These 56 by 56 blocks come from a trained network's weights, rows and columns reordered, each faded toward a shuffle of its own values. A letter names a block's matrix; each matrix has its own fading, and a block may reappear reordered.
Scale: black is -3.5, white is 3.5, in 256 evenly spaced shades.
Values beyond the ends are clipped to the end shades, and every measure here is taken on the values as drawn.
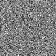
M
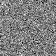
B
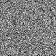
M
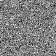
B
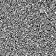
M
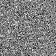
B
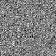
M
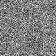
M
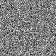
M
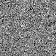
B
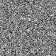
B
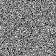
B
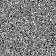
B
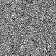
M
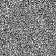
M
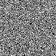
B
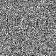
M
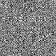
M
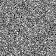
B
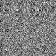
M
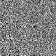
M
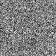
M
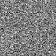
M
